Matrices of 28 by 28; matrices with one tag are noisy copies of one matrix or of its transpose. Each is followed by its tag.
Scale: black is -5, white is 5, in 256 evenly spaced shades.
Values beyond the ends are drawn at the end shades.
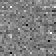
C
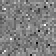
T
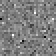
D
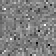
T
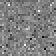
T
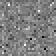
T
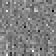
C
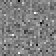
D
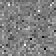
T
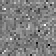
T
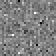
D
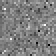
T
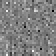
C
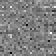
C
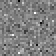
D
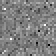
T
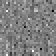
C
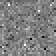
T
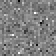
D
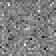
T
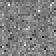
T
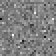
D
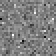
D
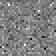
T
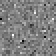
D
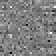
C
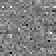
C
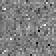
T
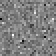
D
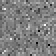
T
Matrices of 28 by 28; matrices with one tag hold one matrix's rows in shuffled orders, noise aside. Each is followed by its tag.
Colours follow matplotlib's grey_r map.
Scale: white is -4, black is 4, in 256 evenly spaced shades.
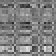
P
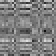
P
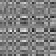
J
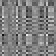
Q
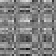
P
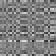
J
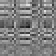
P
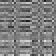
P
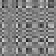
Q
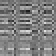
P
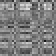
P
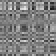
J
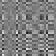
Q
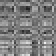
P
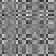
Q
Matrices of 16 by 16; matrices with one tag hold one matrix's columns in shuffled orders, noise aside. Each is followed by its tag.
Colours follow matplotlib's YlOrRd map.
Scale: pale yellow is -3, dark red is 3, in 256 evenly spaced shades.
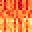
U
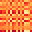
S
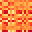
S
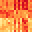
U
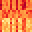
U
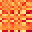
S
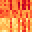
U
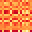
S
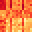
U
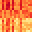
U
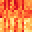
U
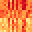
U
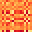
S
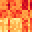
U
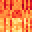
U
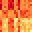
U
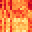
U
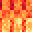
U
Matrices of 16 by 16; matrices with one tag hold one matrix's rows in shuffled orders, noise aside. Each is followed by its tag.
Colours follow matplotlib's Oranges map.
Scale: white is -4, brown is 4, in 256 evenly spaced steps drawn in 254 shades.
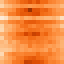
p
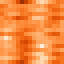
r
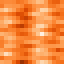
r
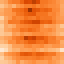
p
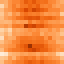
p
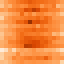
p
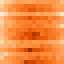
p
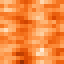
r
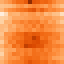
p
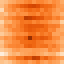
p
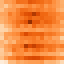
p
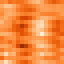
r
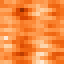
r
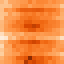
p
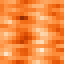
r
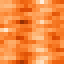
r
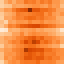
p
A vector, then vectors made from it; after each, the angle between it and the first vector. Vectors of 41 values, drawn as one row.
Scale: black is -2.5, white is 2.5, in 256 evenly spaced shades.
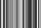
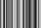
nearly parallel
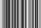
orthogonal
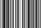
partly aligned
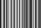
partly aligned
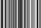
nearly opposite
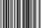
partly aligned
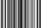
nearly opposite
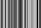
nearly opposite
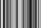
nearly parallel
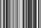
nearly parallel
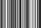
partly opposed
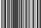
partly opposed
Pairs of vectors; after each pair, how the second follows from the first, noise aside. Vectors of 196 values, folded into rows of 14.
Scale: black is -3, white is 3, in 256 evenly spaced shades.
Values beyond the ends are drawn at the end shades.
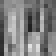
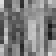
wrapped around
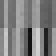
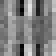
wrapped around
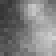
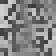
sign-scrambled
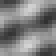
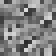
sign-scrambled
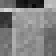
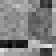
wrapped around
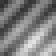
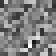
sign-scrambled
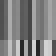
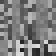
sign-scrambled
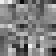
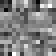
wrapped around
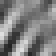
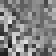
sign-scrambled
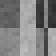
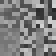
sign-scrambled
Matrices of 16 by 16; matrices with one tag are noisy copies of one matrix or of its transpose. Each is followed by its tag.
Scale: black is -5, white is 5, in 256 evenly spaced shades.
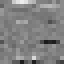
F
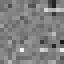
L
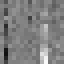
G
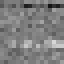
G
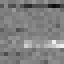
G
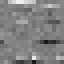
F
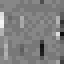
F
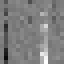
G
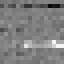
G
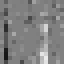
G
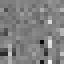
L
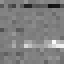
G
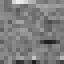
F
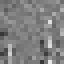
L
